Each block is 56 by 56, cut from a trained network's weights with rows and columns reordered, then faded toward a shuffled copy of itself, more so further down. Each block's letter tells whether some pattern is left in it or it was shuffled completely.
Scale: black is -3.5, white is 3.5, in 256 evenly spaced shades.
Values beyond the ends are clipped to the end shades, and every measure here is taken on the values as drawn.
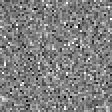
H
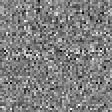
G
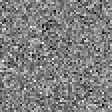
H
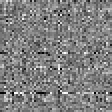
G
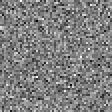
H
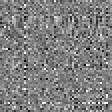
G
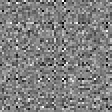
G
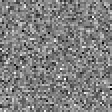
H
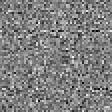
G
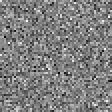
H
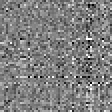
G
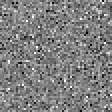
H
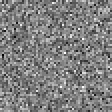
H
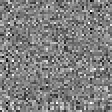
G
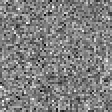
H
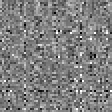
G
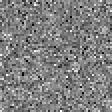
H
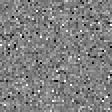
H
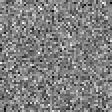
H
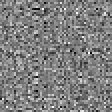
G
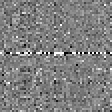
G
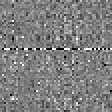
G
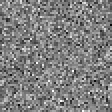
H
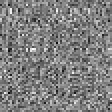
G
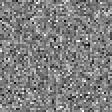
H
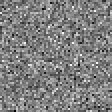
H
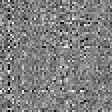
G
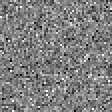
H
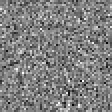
H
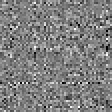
G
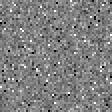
H
